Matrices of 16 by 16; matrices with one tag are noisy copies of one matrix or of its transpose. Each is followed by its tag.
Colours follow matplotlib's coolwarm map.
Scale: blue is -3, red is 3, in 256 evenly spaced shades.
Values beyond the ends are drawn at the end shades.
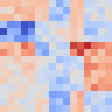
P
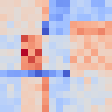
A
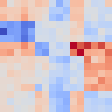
P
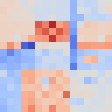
A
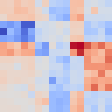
P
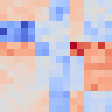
P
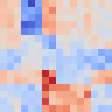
P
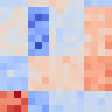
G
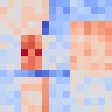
A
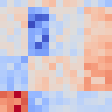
G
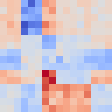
P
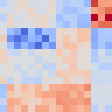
G
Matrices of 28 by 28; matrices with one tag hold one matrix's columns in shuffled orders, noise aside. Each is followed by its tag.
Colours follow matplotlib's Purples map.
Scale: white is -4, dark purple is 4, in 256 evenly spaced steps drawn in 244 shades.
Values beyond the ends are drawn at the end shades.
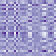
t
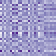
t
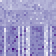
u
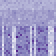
u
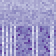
u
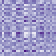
t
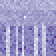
u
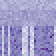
u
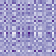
t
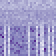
u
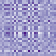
t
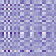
t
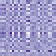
t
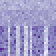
u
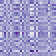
t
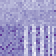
u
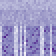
u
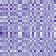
t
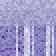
u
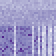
u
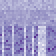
u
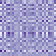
t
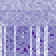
u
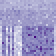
u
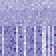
u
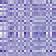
t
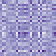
t
